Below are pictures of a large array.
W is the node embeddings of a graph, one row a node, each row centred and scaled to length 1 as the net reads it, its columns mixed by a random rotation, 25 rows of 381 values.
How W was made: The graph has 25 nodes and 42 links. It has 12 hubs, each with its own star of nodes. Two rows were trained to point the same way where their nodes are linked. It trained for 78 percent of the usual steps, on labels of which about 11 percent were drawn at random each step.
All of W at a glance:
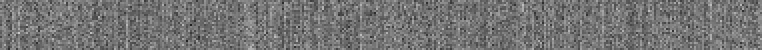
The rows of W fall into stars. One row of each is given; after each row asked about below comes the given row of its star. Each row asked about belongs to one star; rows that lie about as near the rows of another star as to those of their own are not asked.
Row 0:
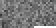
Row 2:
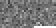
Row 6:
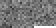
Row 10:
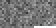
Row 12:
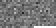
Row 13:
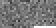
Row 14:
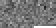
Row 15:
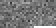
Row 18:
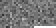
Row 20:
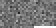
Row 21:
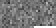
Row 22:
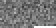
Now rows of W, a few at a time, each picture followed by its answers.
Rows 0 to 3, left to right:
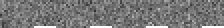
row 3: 20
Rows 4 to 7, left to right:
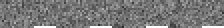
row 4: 20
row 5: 21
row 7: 14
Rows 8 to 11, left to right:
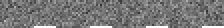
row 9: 15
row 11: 0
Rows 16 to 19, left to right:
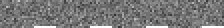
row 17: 22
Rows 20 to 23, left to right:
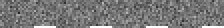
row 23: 13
